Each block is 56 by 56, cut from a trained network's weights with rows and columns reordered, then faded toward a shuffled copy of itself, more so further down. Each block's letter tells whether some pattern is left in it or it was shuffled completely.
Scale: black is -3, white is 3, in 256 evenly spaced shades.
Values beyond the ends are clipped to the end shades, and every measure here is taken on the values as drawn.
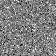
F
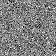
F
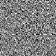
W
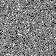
F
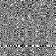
W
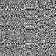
W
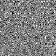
W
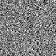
W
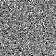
F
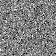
F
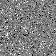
F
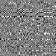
W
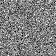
F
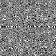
W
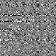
W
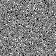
F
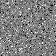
F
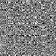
W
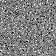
F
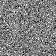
F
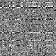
W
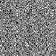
W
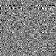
W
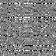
W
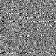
W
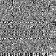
W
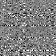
W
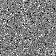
F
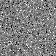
F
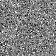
F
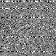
W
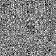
W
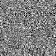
W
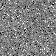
F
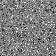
F
